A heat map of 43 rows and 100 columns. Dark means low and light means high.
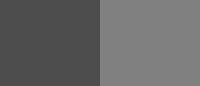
The table splits into one row of 2 panels. Panel 1,1: low, flat. Panel 1,2: middling, flat.
